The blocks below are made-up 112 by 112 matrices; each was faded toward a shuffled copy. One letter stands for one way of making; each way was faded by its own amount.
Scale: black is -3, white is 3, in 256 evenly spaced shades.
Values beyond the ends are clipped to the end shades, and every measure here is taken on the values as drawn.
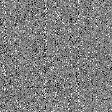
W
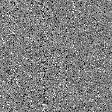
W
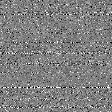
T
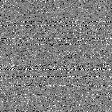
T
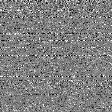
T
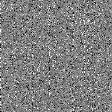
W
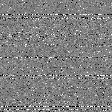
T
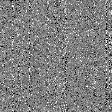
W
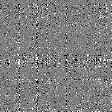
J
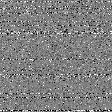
T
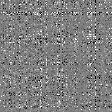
J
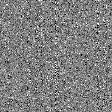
W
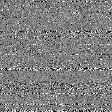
T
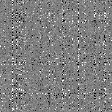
J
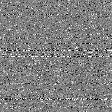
T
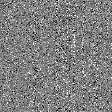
W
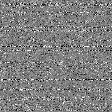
T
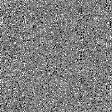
W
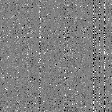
J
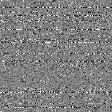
T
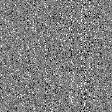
W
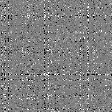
J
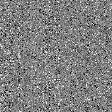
W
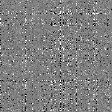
J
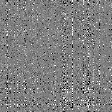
J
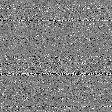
T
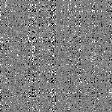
J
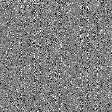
W
